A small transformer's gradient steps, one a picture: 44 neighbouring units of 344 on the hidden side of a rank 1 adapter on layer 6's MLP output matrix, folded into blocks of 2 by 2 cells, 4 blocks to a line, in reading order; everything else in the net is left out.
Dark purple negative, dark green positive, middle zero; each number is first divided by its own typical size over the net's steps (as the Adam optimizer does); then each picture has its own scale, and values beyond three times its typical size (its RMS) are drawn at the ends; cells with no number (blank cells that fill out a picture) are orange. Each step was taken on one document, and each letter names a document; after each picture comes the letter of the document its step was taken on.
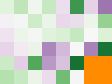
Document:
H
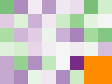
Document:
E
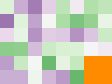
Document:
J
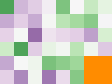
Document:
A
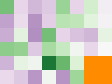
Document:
A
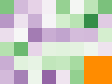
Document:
A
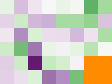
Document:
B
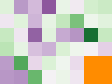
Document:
H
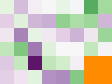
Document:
B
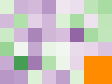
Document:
H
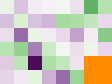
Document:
B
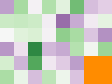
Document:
E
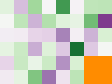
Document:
A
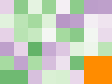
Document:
E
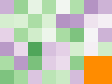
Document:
E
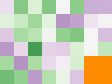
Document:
E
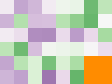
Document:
J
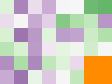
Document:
H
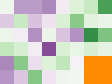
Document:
H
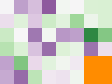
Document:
H
